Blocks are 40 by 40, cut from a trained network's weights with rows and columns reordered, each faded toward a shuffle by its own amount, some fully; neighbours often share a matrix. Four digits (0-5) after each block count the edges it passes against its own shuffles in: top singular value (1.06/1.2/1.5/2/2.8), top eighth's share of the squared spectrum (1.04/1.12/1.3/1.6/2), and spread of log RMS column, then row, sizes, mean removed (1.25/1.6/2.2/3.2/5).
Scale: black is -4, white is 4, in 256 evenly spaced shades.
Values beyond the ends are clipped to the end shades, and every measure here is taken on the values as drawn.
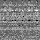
4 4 1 2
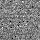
1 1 0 0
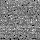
2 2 0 0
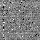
2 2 1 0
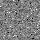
0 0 0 0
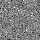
0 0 0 0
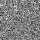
2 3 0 1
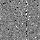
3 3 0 0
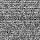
3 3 0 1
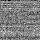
3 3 1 1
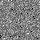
0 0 0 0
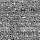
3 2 0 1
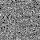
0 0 0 0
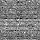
4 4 1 2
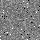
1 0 0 0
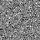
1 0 0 0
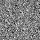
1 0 0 0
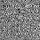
3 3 1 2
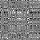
4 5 2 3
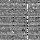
3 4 2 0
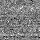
2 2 0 1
